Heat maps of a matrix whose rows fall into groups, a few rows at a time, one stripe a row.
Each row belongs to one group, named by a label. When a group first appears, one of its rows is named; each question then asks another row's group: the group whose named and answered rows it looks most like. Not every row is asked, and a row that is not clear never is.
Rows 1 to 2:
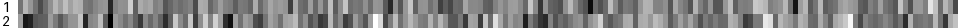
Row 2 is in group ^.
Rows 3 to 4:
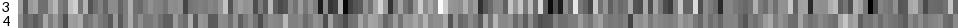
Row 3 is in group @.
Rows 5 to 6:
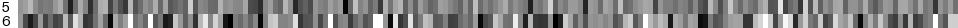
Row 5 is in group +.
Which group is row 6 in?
^
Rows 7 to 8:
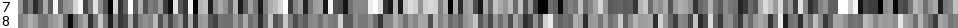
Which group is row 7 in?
^
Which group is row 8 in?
+
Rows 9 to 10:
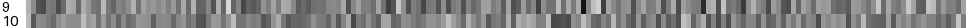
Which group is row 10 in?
@
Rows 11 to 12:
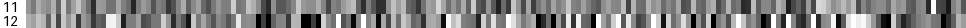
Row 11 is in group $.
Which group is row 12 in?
+
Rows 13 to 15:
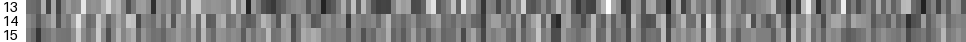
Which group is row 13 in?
$
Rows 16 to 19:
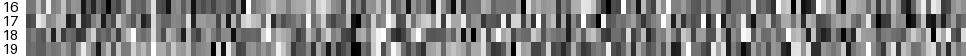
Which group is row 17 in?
@
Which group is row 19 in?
@
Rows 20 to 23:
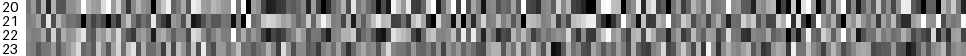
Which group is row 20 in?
$
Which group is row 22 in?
$
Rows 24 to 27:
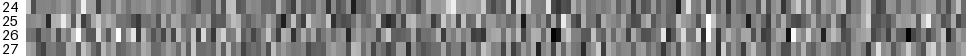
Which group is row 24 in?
@
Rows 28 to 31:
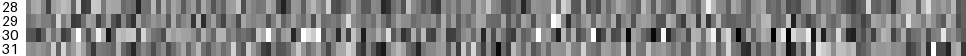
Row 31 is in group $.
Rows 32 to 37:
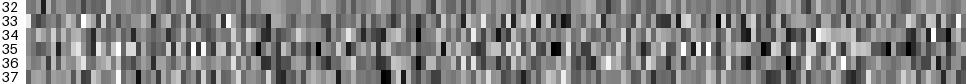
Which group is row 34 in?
$
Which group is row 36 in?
$
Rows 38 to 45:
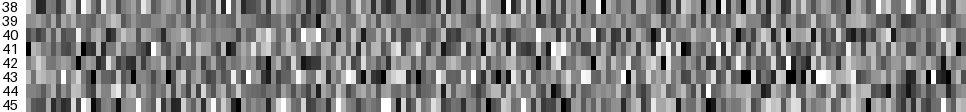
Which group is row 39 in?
+
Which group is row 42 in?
+
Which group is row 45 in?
^
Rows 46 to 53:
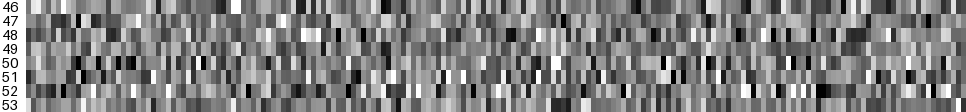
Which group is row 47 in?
^
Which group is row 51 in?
@
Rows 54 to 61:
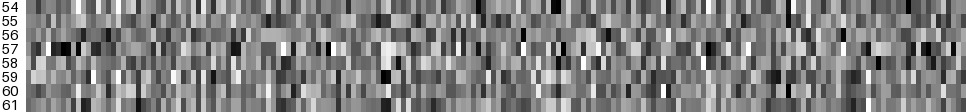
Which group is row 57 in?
^
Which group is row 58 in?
@
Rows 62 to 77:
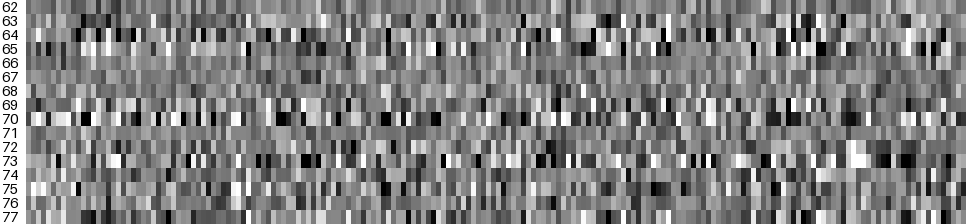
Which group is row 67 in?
+
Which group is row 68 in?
@
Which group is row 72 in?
^
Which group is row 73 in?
+
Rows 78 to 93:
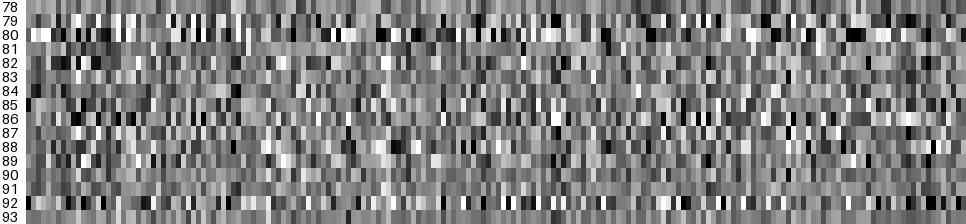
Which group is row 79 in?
+
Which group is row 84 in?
^
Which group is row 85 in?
@
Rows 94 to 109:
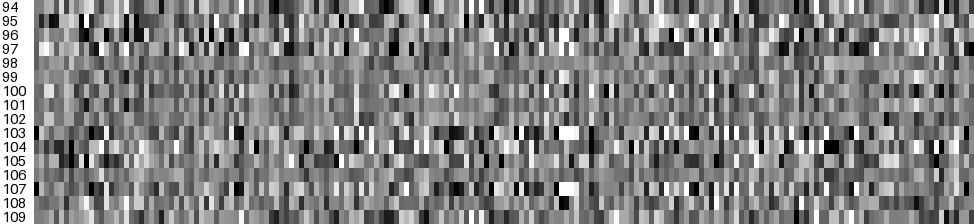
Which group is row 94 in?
$
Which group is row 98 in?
$
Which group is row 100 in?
@
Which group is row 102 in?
@
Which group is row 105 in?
^
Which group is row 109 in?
$
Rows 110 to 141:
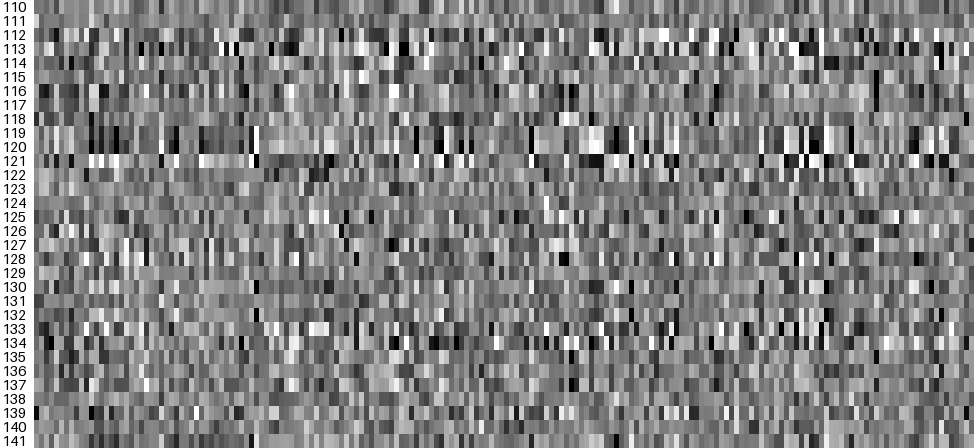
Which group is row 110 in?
$
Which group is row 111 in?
@
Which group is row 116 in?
^
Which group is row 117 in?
^
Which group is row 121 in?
$
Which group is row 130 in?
$
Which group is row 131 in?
@
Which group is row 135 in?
^
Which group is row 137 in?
^
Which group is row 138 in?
$
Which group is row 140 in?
$
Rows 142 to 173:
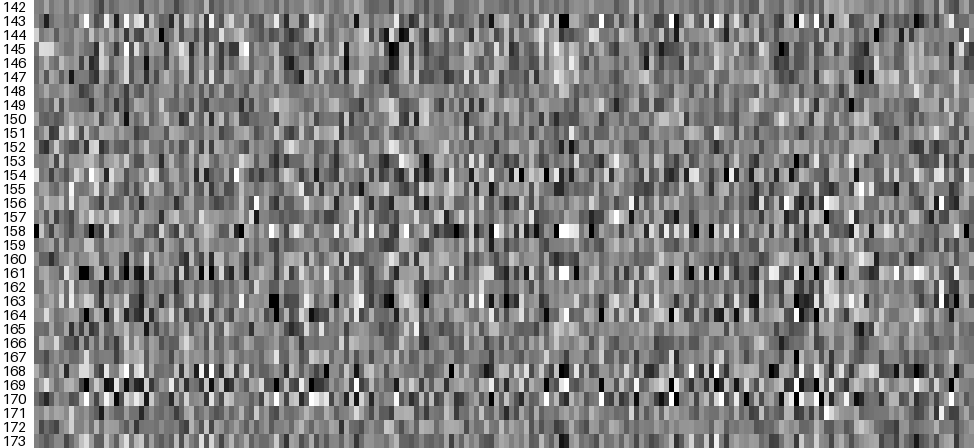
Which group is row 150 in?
^
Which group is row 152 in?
^
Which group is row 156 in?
$
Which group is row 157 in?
$
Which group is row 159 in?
$
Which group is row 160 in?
^
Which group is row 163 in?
$
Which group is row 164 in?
+
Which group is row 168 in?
+
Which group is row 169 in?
+
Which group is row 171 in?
$
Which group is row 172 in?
^
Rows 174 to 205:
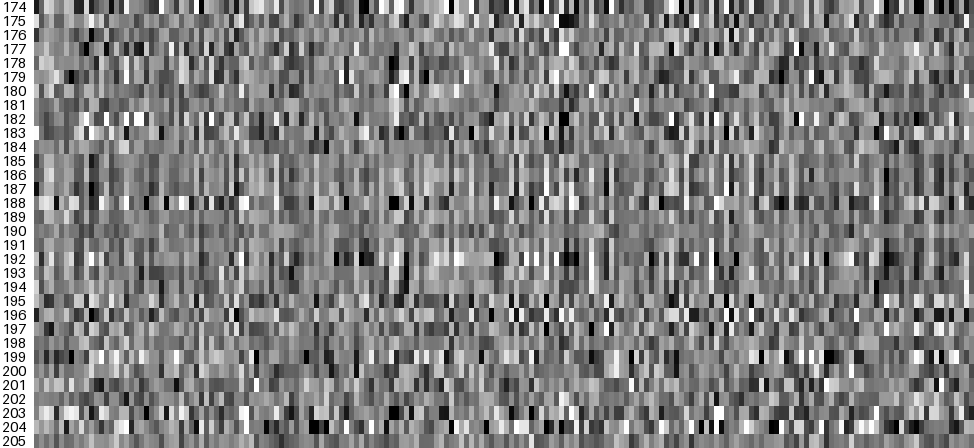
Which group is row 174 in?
@
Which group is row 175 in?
@
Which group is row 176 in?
@
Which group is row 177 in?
+
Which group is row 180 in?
@
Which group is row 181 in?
^
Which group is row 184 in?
+
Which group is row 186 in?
@
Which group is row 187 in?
@
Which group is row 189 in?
@
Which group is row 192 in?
@
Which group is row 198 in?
+
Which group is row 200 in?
$
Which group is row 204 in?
+
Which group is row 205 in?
$
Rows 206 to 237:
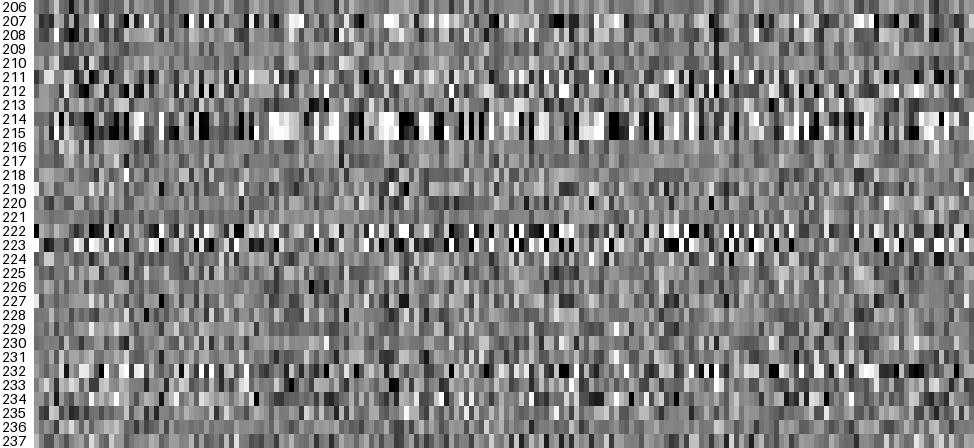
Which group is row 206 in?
^
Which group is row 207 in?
^
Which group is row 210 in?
^
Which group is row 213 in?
+
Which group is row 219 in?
@
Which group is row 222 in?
@
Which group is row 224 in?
@
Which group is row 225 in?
^
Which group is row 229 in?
$
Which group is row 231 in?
$
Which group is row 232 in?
+
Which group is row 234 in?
$
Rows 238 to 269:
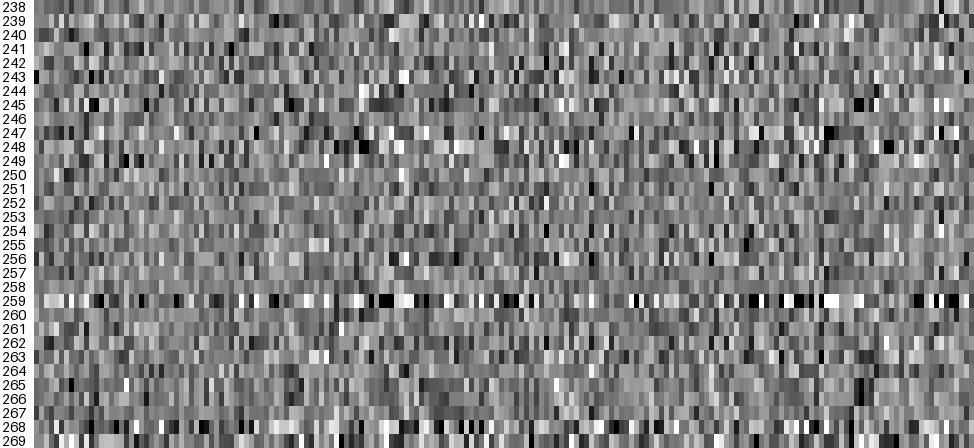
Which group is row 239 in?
$
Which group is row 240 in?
^
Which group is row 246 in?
+
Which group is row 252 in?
@
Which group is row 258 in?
@
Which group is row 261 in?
^
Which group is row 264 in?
@
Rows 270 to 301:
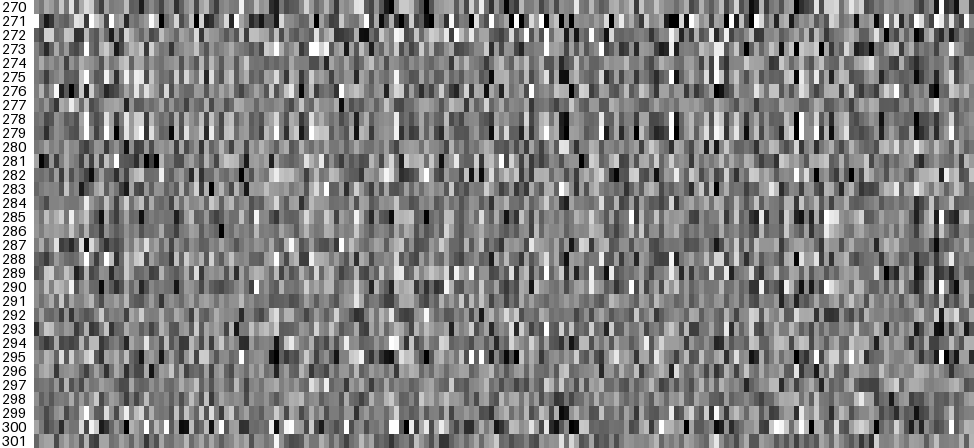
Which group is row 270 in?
$
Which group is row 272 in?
@
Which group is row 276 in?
^
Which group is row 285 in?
$
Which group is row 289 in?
@
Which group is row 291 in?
$
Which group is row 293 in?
@
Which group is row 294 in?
^
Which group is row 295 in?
$
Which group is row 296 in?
+
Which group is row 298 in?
^
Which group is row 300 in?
^
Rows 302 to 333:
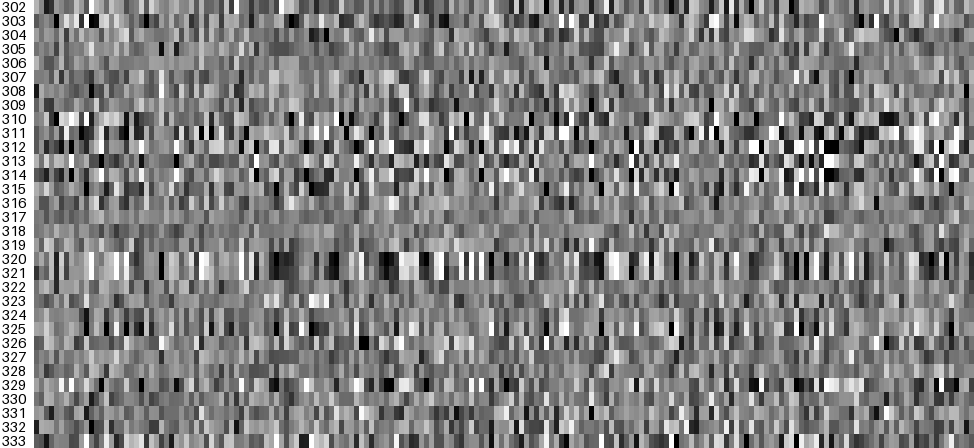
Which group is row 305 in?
$
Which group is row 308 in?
@
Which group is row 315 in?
+
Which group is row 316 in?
^
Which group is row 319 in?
@
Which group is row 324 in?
+
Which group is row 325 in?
+
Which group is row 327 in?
$
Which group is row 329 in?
$
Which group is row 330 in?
@
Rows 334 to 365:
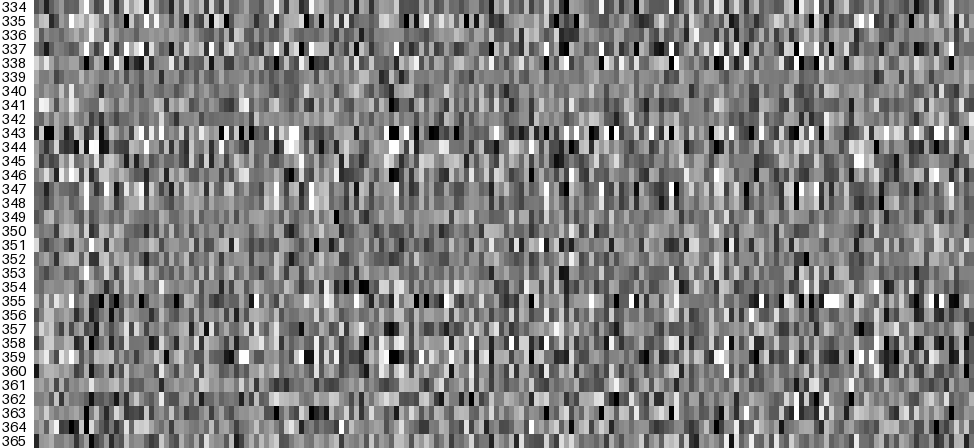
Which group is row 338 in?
+
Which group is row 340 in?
$
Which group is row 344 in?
^
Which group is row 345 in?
^
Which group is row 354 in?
@
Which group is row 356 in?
@
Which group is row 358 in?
@
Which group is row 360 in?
@
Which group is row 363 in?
+
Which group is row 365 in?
@
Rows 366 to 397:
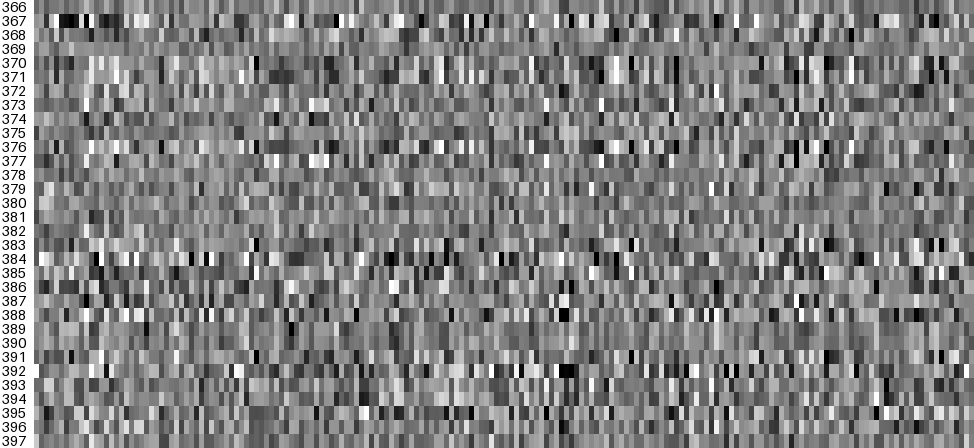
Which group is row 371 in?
$
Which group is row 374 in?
+
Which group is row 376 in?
$
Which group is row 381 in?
@
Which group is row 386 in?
^
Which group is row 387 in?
+
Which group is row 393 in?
@
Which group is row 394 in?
@
